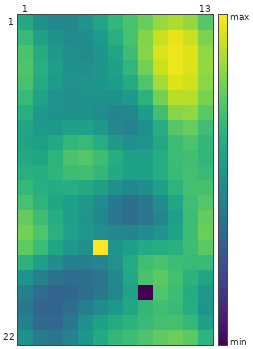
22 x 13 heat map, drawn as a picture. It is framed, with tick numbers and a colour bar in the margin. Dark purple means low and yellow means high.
Lone odd cells: 2, 1 higher and 1 lower than their neighbours. Roughest part: bottom middle. Grain: blotchy. Ninth with the highest average: top right.
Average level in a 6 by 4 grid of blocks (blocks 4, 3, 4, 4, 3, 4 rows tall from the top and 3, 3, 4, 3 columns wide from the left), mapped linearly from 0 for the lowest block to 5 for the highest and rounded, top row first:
2145 | 2125 | 2323 | 3213 | 2123 | 0123
